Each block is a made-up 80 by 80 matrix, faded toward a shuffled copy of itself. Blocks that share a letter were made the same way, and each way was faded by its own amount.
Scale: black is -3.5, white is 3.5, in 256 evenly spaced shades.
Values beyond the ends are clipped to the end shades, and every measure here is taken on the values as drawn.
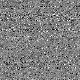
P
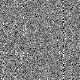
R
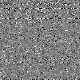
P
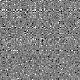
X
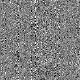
R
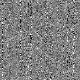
R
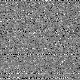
P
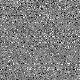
P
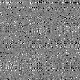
X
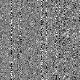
R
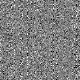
R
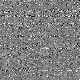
P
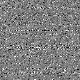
P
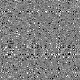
X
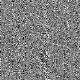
R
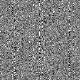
R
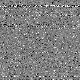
P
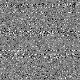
P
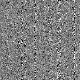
R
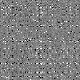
X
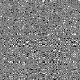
X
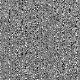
R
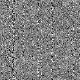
R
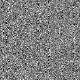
R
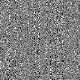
R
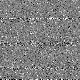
P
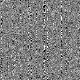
R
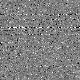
P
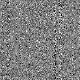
R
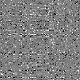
X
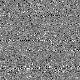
P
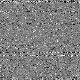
P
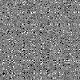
X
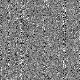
R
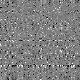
X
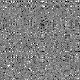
X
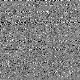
P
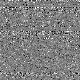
P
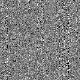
R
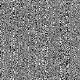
R
